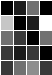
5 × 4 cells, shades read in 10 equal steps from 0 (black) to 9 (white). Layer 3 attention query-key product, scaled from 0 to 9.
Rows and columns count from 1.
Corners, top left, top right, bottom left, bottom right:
0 0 2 2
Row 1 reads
0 1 4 0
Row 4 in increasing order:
0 1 2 2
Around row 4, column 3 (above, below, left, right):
0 5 1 0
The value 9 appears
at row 2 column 4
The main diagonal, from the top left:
0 0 0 0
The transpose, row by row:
0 7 4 2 2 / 1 0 2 1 4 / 4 1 0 2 5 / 0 9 4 0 2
